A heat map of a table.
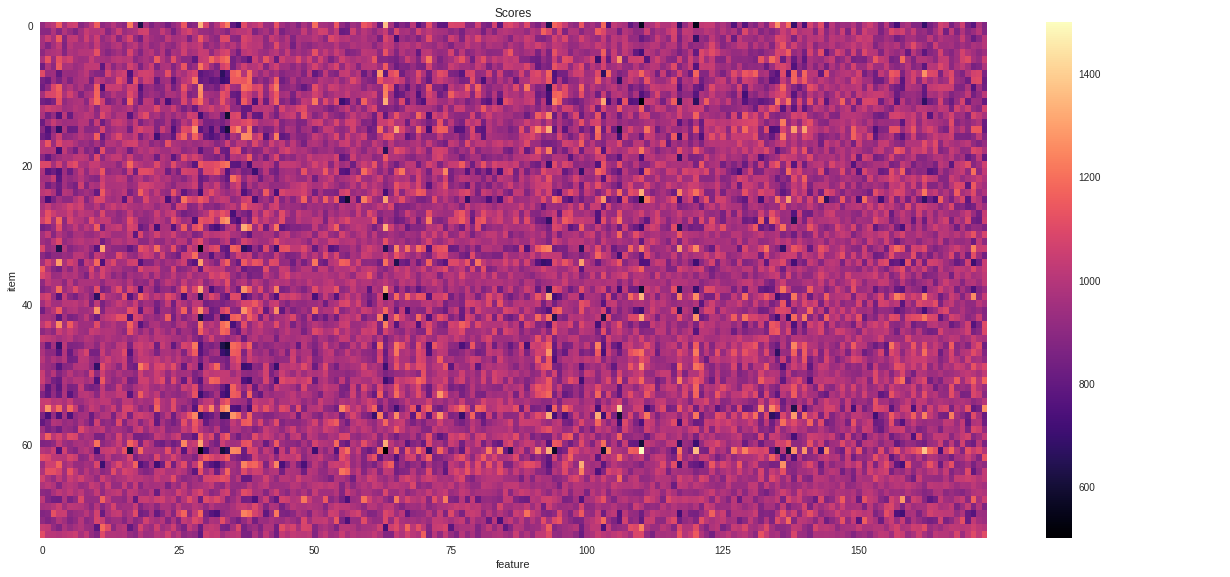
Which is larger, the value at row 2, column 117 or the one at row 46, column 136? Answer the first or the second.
the second
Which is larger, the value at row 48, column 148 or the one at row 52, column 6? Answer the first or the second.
the first
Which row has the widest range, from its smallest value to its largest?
61
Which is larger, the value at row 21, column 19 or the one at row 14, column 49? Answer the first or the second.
the first
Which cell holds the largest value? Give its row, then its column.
61, 110
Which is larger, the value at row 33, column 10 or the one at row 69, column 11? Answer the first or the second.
the first
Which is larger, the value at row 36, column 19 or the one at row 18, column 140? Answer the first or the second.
the second
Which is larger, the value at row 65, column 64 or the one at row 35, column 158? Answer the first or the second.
the second
